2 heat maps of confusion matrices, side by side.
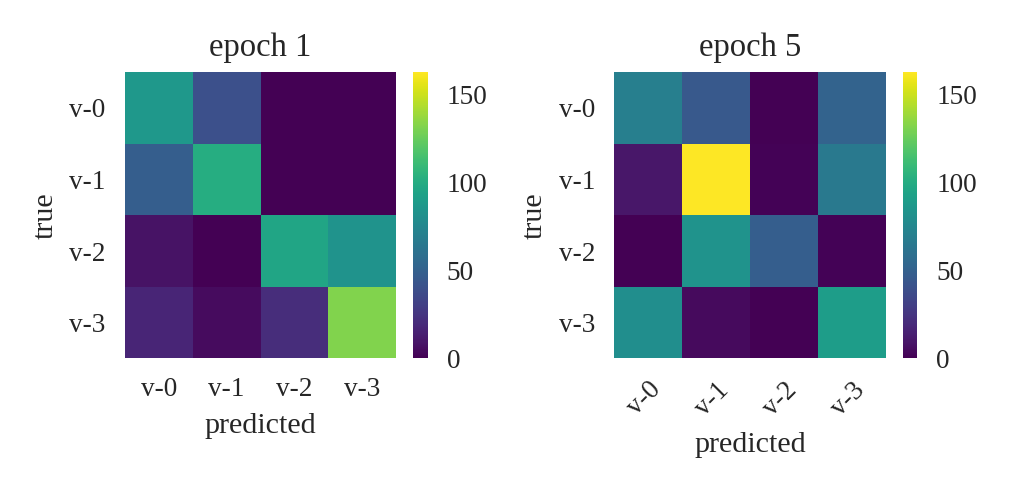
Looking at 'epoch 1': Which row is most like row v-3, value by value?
v-2
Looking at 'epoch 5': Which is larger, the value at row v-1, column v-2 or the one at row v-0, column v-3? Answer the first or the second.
the second
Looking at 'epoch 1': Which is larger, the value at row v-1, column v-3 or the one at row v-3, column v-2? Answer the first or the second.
the second
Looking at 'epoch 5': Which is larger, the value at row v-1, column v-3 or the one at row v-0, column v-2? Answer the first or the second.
the first
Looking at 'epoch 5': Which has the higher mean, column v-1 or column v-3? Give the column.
v-1
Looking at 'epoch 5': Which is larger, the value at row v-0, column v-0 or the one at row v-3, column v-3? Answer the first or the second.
the second
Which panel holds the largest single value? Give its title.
epoch 5
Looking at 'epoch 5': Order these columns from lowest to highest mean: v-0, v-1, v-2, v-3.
v-2, v-0, v-3, v-1
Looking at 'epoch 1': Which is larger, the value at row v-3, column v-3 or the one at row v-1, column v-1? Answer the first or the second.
the first
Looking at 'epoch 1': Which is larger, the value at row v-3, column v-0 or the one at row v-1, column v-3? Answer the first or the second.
the first
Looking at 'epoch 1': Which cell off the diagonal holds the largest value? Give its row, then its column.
v-2, v-3
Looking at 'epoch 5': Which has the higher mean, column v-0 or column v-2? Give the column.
v-0
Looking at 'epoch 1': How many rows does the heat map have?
4
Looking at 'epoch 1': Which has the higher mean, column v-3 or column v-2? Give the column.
v-3
